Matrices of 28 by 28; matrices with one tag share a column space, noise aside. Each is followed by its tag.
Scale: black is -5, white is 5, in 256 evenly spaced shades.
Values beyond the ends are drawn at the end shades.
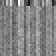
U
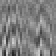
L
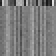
U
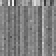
U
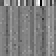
U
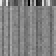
U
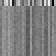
U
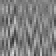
L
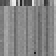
U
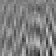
L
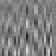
L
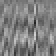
L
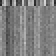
U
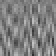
L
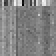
U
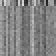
U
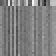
U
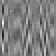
L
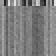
U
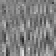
L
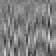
L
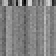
U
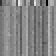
U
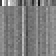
U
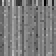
U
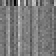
U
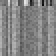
U
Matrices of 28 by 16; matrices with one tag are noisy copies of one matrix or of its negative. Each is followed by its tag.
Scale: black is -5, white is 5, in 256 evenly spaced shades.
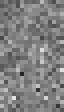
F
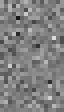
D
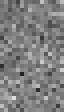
F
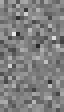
D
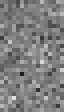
F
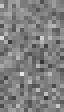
F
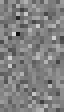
D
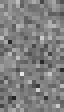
F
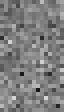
F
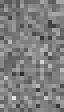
F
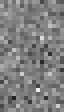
F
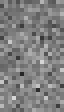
F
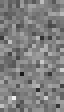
F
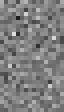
D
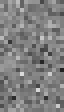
F
